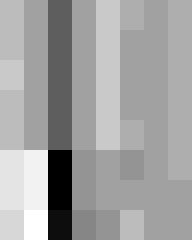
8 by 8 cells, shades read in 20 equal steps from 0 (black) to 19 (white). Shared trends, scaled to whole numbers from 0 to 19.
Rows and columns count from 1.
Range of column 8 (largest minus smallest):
1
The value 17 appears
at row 6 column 1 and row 7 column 1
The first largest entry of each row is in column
5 5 1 5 5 2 2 2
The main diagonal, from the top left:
14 12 7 12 15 11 12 12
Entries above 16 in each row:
0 0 0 0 0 2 2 1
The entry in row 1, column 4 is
12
